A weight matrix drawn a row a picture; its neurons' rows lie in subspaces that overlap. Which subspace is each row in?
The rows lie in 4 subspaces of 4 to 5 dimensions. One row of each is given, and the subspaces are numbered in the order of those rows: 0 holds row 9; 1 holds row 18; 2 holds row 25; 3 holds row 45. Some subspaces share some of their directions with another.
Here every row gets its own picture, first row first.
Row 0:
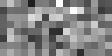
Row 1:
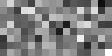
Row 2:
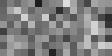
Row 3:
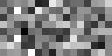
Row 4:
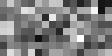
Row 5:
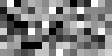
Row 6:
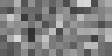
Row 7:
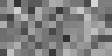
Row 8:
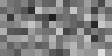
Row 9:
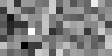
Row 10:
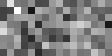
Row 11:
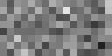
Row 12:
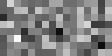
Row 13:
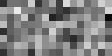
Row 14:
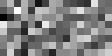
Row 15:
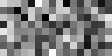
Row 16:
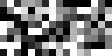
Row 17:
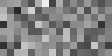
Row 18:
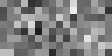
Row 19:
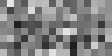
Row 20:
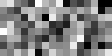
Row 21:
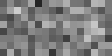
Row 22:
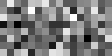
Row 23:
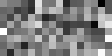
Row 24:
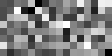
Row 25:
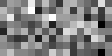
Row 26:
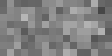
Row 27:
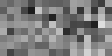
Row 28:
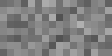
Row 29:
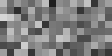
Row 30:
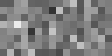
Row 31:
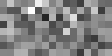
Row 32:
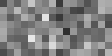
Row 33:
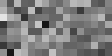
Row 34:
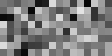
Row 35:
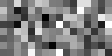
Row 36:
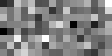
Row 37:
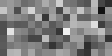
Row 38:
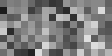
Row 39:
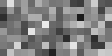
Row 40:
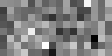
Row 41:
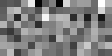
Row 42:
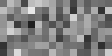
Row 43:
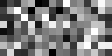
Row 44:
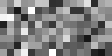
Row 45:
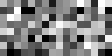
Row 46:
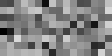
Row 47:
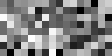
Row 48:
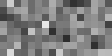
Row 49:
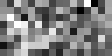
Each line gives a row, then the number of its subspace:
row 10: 3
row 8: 2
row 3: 3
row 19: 0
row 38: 3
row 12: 3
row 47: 1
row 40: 0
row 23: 2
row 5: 0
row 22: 0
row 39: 0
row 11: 3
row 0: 1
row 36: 3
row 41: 2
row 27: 2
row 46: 3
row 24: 3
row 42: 1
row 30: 0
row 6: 3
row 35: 1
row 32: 1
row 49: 0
